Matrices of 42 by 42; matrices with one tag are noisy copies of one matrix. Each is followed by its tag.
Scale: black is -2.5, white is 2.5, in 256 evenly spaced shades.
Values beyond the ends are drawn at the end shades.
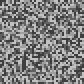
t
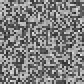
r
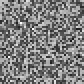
r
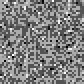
r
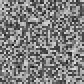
r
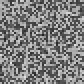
r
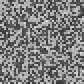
r
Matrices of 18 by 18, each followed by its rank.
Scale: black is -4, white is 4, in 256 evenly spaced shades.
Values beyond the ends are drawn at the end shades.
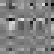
two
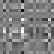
two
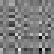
two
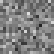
full rank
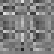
two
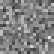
full rank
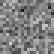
full rank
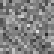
full rank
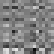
two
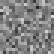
full rank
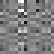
two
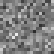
full rank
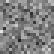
full rank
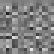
two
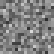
full rank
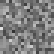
full rank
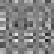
two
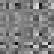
two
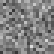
full rank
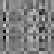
two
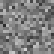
full rank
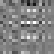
two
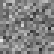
full rank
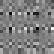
two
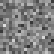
full rank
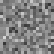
full rank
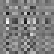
two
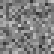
full rank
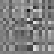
two
